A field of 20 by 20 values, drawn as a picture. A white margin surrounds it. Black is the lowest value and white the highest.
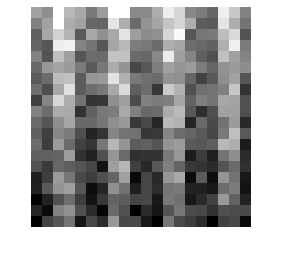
Slope: up to the top. Ninth with the highest average: top middle. Histogram: bell-shaped. Stripes: upright, repeating 4 times.
